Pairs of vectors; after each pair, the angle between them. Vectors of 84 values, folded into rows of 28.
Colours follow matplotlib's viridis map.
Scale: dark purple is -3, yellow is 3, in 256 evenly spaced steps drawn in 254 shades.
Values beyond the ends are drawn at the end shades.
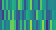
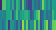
orthogonal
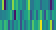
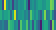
nearly opposite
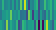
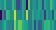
orthogonal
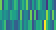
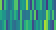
nearly parallel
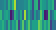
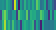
orthogonal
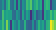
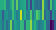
nearly opposite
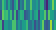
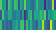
partly aligned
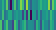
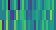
partly aligned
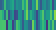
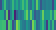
nearly parallel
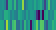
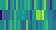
partly opposed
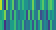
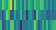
orthogonal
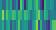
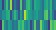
partly aligned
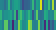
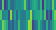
partly aligned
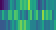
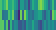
partly opposed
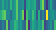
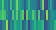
nearly parallel
